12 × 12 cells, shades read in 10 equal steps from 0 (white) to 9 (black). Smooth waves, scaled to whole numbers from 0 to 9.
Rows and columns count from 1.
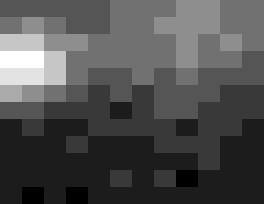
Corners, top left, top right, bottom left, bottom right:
6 5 8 8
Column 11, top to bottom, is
5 5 4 5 6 7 7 7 8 8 8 8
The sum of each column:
63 63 71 79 81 78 78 74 73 74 78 81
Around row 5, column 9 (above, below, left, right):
4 6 6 6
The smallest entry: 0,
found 2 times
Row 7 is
6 6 7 7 7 8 7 6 6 7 7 7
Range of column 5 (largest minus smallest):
3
